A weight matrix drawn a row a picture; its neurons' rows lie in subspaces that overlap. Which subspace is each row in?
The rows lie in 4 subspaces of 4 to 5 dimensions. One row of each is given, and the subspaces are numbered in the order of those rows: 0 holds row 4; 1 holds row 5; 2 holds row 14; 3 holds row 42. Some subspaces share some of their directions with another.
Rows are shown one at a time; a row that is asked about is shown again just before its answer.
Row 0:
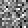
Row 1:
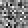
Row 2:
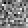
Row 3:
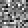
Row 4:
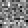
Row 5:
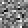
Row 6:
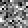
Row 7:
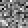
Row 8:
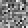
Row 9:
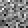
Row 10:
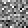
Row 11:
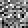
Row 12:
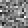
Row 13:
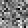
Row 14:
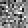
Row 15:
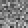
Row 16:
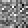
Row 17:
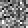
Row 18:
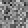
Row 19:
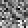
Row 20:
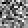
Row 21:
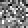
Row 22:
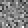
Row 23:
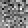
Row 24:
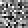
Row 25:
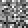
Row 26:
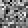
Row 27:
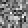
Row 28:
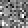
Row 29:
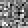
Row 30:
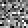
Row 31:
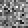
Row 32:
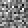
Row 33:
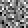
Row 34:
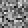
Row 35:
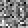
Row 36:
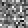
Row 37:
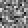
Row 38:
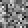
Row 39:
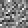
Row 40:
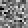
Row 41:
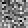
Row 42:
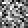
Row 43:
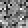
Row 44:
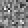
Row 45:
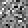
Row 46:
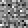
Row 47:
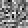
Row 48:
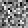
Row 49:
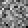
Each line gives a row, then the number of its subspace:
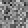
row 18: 2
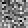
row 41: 3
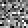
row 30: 0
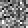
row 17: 3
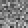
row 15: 0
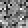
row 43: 2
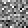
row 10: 0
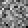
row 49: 3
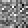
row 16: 0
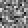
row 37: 1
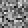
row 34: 1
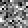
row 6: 2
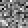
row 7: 2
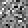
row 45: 3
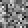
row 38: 2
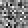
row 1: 1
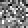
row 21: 3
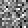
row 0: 1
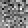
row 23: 3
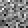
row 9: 2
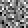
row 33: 3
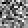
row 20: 3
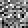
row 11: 1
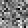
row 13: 1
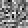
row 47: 0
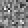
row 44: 2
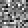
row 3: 0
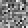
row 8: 2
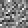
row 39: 0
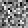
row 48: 2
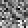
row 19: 1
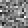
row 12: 1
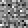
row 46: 0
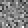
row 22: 3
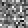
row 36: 0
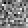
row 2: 2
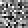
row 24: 1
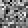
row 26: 2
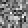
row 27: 1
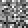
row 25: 0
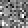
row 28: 1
